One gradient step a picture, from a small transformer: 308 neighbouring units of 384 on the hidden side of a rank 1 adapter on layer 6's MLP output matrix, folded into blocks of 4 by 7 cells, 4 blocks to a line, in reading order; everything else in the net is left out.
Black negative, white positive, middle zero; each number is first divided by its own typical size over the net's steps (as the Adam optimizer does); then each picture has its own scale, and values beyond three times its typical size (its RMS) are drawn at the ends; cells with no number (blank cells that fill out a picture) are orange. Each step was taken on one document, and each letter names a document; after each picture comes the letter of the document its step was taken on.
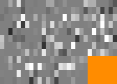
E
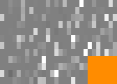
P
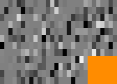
E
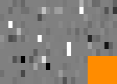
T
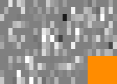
E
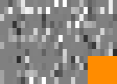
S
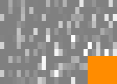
P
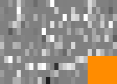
E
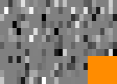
S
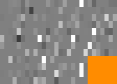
P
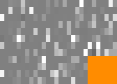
P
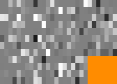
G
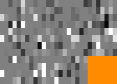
G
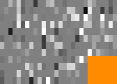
E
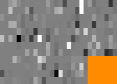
P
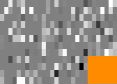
S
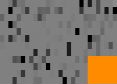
T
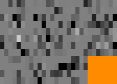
G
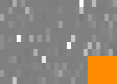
P
